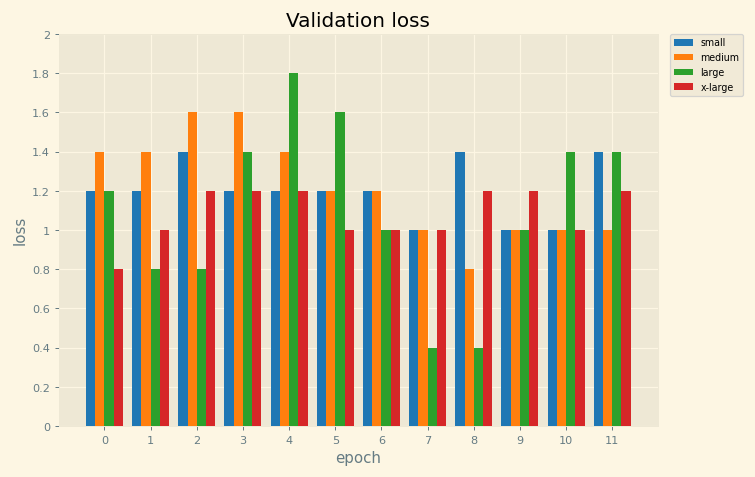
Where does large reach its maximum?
4
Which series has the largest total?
medium
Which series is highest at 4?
large
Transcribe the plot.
Title: Validation loss
x-axis: epoch, ticks 0 1 2 3 4 5 6 7 8 9 10 11
y-axis: loss, ticks 0 0.2 0.4 0.6 0.8 1 1.2 1.4 1.6 1.8 2
Legend: small, medium, large, x-large
Values:
small: 1.2 1.2 1.4 1.2 1.2 1.2 1.2 1 1.4 1 1 1.4
medium: 1.4 1.4 1.6 1.6 1.4 1.2 1.2 1 0.8 1 1 1
large: 1.2 0.8 0.8 1.4 1.8 1.6 1 0.4 0.4 1 1.4 1.4
x-large: 0.8 1 1.2 1.2 1.2 1 1 1 1.2 1.2 1 1.2
